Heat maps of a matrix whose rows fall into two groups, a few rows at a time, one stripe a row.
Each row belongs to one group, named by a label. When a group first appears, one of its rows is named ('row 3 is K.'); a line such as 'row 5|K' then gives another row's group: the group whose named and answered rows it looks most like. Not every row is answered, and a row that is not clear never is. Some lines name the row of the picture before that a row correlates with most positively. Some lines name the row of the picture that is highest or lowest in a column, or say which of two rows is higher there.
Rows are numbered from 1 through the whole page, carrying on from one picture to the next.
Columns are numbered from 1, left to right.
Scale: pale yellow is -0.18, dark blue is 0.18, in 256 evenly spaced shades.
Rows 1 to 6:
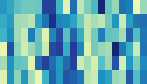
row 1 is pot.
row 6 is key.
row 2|key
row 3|key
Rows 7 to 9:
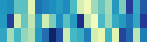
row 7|key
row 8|key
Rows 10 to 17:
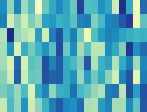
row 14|pot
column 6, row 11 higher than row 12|No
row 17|key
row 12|key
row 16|key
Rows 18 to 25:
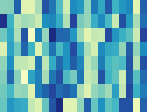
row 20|key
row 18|pot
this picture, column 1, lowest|21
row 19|pot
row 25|pot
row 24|key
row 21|key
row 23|key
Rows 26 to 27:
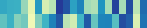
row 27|pot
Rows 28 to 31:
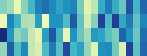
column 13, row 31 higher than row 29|Yes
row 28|key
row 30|pot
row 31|key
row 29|key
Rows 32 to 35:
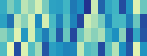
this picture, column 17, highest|34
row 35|pot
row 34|key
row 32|pot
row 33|key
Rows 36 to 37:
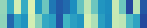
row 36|key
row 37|key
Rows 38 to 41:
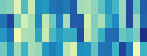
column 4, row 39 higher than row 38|No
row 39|key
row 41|pot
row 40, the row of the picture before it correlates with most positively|36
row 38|key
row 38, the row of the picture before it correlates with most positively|36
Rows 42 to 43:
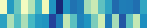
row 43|pot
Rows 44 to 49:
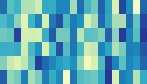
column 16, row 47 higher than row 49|No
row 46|pot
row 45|key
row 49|pot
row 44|pot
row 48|key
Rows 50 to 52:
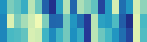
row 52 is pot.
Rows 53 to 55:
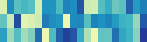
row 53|key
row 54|pot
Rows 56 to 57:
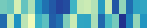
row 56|key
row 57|pot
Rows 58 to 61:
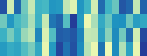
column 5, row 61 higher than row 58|Yes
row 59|key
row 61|key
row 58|pot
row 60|key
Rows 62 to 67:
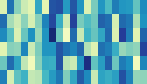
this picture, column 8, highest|64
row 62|key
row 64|pot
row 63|pot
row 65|key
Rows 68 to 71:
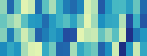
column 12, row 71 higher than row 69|Yes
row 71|pot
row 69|key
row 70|key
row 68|key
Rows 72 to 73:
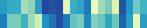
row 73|pot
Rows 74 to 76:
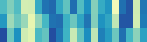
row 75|pot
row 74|pot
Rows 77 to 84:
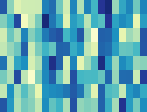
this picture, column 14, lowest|79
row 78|pot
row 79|key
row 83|key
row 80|key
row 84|pot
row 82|pot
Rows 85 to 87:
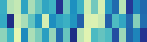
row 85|key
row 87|key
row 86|key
